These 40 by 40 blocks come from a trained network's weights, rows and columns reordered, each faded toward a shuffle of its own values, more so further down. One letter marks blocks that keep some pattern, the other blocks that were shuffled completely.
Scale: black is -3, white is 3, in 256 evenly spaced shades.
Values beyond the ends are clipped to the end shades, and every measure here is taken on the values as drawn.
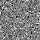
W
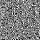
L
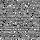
L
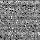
L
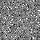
W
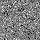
W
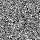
W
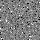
W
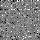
L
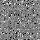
L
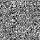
L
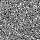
W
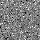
W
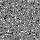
W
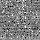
L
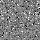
W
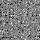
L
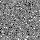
W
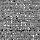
L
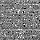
L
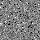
W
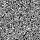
W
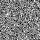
W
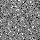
W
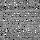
L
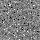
W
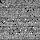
L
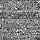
L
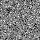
W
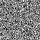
W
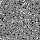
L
